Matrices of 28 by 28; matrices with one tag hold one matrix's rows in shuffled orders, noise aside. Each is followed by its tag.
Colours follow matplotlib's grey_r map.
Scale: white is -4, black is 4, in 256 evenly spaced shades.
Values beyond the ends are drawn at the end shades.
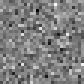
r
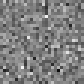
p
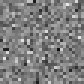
p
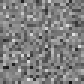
p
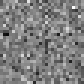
p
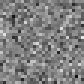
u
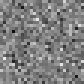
u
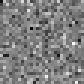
p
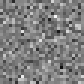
r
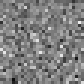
u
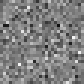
p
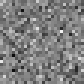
u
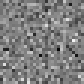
p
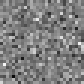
u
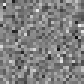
u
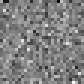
p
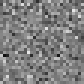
p
